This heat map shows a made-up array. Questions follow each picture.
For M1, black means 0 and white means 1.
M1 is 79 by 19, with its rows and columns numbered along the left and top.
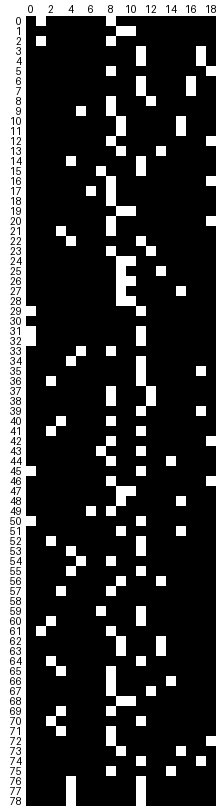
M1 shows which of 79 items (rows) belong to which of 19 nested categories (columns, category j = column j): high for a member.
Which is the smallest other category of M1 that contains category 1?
8
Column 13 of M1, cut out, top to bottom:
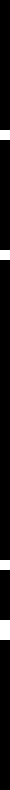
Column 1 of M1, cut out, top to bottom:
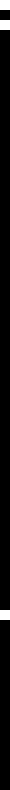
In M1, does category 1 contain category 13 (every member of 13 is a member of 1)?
no
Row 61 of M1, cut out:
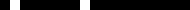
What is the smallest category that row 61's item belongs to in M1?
1
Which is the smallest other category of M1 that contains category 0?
11
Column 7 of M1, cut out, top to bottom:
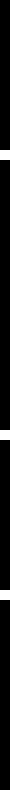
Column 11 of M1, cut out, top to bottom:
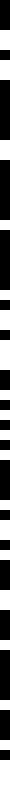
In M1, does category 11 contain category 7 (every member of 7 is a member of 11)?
yes
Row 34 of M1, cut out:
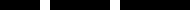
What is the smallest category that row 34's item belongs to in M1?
4
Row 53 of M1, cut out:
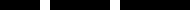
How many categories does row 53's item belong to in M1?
2
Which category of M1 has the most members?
8
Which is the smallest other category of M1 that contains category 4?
11
